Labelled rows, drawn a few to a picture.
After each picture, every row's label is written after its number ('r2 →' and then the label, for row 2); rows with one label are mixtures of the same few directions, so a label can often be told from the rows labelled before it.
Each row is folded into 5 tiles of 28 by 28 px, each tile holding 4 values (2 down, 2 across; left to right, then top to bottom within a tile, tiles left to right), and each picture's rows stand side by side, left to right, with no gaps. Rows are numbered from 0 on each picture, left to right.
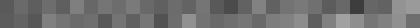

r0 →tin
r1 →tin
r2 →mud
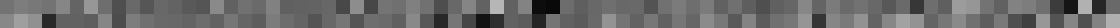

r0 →tin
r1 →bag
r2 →bag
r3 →mud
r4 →tin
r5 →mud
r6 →mud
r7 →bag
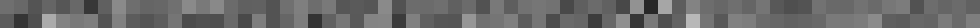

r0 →tin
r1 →mud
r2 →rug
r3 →tin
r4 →bag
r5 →tin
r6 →tin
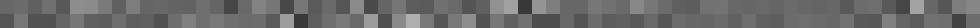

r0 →tin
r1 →tin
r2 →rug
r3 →bag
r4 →mud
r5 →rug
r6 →bag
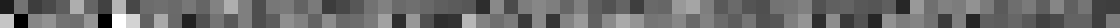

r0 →rug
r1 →tin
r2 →mud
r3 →tin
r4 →mud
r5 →mud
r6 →tin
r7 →mud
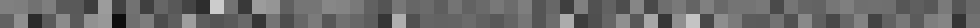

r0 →rug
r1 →bag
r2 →mud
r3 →mud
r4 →rug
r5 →rug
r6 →rug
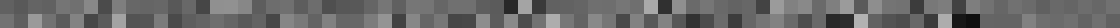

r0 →rug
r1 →tin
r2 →mud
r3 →bag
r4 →bag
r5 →tin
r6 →rug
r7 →tin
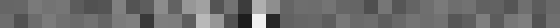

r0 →tin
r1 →mud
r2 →bag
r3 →rug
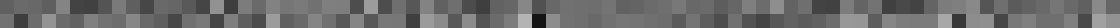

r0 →tin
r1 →bag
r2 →bag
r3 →mud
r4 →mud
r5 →mud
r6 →mud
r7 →rug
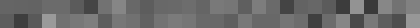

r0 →tin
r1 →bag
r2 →bag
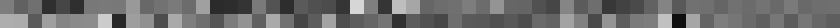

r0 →mud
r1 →tin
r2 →bag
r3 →mud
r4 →mud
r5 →rug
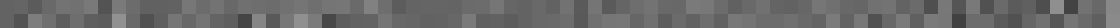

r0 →rug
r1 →mud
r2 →tin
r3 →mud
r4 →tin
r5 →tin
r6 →rug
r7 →bag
